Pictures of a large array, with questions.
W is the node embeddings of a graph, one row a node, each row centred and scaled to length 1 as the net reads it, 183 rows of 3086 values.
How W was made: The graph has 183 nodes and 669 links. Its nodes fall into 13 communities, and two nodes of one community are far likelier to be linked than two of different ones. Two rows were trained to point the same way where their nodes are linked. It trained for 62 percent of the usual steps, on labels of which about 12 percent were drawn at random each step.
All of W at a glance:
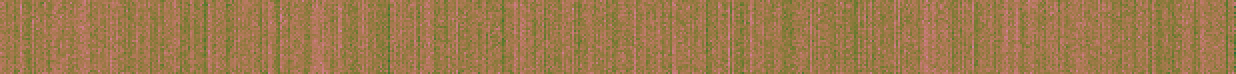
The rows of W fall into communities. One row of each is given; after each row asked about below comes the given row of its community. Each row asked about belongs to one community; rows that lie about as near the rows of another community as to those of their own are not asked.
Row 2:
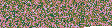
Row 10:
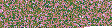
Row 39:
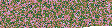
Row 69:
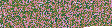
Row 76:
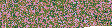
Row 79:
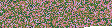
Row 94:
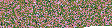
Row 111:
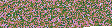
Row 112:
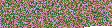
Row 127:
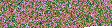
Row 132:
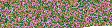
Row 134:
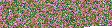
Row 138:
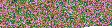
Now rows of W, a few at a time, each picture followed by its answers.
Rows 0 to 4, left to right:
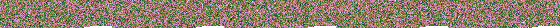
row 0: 94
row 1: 79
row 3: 39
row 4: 79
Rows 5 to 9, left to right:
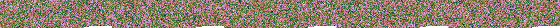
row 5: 39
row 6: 69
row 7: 134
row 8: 2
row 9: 138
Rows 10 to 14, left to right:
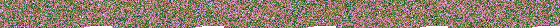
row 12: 138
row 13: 127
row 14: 138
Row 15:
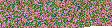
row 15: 2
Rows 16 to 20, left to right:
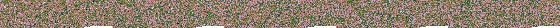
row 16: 94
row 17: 112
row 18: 127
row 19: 138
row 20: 69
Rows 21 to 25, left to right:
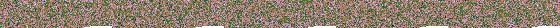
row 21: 69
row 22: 76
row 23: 132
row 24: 69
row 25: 94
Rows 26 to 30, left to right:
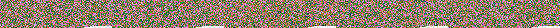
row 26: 79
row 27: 127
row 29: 132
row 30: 134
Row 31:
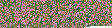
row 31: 127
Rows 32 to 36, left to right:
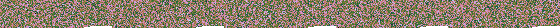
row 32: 79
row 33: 76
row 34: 76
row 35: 2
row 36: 138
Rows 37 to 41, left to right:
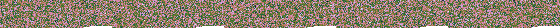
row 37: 69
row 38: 138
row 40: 112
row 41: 134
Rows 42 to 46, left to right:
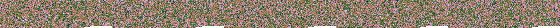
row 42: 111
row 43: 111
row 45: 2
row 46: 79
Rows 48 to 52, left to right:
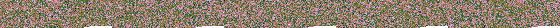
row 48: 132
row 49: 69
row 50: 138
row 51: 94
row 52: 76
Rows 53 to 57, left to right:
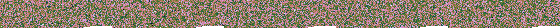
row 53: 111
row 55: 10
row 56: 112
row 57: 76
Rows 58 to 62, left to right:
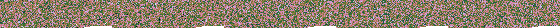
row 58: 138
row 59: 10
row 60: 76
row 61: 10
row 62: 2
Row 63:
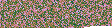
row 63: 10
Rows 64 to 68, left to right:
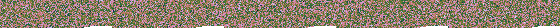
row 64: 79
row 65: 112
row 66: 69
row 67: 10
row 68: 132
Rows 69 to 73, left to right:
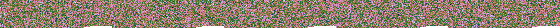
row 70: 76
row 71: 127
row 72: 138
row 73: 134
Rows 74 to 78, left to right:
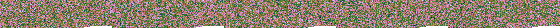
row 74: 111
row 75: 10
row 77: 69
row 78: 112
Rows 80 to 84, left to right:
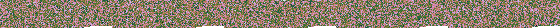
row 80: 76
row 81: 112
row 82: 94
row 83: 134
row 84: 69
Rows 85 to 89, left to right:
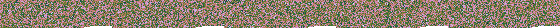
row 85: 10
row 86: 69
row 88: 10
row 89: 2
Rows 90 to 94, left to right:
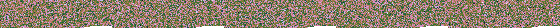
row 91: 79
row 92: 69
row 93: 79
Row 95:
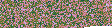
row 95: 127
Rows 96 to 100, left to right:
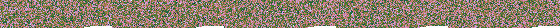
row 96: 132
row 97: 94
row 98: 76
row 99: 10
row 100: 79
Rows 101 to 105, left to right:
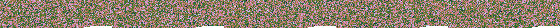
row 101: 111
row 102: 69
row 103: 76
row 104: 111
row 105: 79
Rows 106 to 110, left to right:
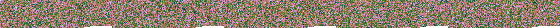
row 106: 2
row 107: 76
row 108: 111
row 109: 10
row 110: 76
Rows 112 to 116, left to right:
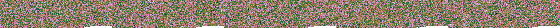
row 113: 79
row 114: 10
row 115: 111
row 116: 138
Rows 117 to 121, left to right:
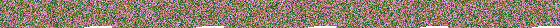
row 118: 138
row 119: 112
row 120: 2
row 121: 79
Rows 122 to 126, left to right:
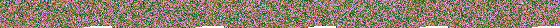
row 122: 134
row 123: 134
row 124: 132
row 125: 132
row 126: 76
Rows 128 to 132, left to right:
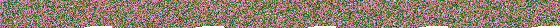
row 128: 10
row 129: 127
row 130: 134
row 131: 69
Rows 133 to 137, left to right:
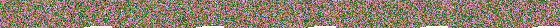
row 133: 2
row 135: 112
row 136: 111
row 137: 76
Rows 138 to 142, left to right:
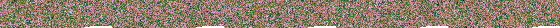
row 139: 2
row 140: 39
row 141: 79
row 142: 2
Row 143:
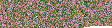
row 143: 76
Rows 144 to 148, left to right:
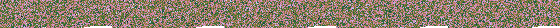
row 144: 127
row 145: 134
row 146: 2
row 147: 94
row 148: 132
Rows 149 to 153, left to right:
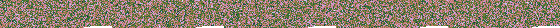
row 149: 127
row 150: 111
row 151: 10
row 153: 2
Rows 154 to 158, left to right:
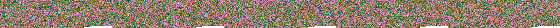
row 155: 2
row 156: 111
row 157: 132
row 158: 127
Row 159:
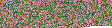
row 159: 111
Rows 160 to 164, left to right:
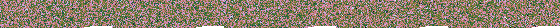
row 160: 132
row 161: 112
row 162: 10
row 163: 39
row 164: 134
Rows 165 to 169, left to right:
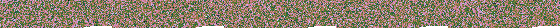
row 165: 111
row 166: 111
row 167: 132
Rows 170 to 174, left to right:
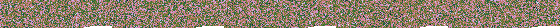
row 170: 76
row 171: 127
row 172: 10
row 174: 132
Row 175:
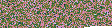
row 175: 112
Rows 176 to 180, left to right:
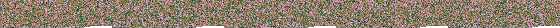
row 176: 112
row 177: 132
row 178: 2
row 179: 2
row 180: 127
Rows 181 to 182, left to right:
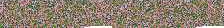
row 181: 10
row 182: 134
